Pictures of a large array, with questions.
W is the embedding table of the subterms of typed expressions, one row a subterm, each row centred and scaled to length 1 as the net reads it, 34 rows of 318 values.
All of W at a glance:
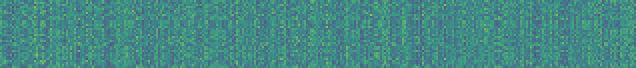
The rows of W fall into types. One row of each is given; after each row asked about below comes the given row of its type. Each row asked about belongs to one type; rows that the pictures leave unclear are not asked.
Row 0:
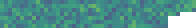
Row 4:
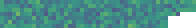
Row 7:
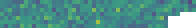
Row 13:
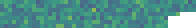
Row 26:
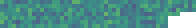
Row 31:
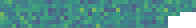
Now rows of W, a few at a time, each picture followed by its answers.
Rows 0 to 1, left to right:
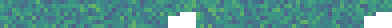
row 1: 31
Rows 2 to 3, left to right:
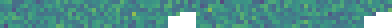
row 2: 26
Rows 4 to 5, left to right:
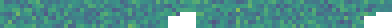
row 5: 26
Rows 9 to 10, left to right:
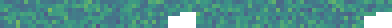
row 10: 13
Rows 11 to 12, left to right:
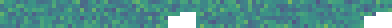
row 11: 13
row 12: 4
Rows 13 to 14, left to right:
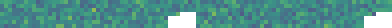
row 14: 4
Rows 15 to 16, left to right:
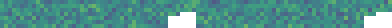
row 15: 0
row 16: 0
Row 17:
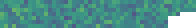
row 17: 31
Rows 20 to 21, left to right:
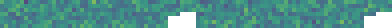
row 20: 13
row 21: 7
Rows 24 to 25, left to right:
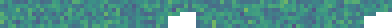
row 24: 26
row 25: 0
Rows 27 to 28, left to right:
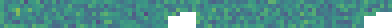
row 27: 4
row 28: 26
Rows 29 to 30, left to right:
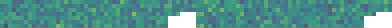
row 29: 26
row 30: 31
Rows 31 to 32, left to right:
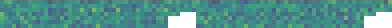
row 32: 0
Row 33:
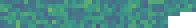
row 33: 0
